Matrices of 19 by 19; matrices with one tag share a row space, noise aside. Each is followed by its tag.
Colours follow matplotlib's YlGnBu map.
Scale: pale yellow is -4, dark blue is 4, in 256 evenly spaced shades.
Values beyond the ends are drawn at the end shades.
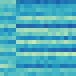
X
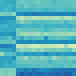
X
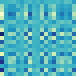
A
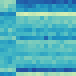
X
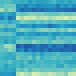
X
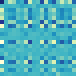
A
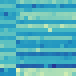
X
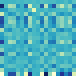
A
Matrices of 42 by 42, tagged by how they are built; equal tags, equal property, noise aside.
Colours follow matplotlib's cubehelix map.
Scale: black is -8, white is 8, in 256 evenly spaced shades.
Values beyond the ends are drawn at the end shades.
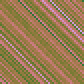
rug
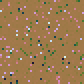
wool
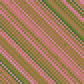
rug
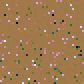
wool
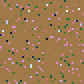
wool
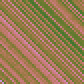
rug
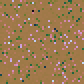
wool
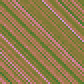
rug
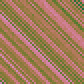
rug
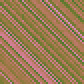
rug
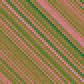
rug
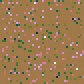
wool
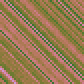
rug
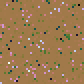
wool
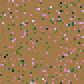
wool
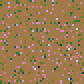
wool
